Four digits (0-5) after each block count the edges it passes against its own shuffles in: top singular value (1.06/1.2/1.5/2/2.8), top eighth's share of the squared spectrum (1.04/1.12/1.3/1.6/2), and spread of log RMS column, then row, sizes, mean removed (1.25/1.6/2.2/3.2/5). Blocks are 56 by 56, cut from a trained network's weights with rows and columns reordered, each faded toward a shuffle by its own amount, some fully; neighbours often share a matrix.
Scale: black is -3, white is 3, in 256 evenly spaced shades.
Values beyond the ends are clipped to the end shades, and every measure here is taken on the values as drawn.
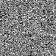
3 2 0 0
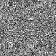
3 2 0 1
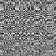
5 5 2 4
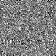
3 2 0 1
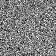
0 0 0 0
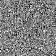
1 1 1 0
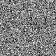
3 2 0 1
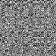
4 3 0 2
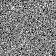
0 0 0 0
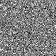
2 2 0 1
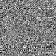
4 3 0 2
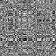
4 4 2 3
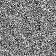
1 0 0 0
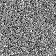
1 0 0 0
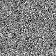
1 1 0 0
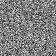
0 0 0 0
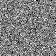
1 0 0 0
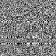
4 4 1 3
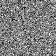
0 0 0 0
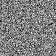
1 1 0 0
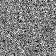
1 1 0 0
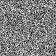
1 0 0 0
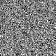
2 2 0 0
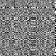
4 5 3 3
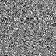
3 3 1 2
